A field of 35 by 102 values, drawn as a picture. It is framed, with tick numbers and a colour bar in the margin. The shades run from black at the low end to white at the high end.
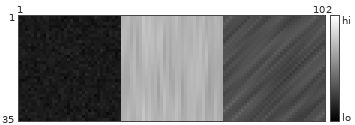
It is made of 1 by 3 panels. Panel 1,1: very low, fine-grained, faint in contrast. Panel 1,2: high, streaked downward, faint in contrast. Panel 1,3: low, slanting up to the right, faint in contrast.
